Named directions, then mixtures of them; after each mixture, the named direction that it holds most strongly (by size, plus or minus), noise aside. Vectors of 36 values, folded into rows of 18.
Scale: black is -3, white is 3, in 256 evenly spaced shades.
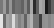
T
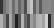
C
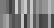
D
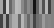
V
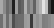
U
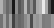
U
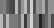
D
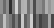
D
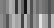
D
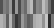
C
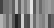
C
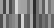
V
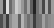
V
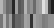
U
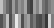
C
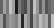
D
